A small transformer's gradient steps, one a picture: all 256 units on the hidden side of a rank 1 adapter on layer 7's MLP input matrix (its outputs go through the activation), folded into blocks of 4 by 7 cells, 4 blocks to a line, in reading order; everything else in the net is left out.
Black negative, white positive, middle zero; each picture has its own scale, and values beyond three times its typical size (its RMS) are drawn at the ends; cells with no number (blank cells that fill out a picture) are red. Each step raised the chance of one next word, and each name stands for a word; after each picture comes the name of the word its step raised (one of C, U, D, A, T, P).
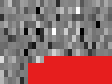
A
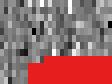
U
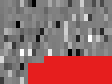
A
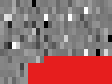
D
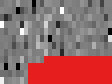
D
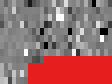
U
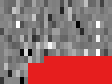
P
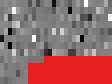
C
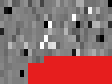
U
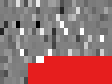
A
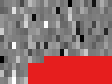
C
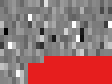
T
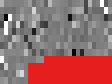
D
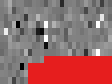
U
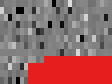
C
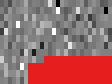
A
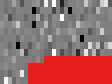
C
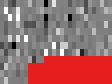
D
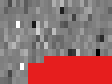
A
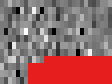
U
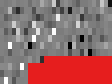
C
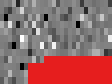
D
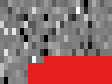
D
